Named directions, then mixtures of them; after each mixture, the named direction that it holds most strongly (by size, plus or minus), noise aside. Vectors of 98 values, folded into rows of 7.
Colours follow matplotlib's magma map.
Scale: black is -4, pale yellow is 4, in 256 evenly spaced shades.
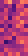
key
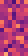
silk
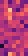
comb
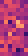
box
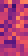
key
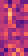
comb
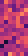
comb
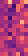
key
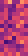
key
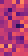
silk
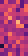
comb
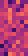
comb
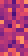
silk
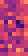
box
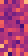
comb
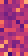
comb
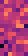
comb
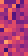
silk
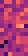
key
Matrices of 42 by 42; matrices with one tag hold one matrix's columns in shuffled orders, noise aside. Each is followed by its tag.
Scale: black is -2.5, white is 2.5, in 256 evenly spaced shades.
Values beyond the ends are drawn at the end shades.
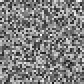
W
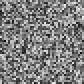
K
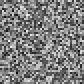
W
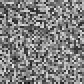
K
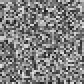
K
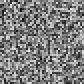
K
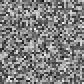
W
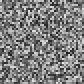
W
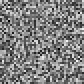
W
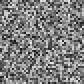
W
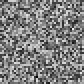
W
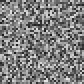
W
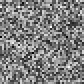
W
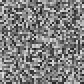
K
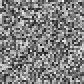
W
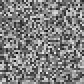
W
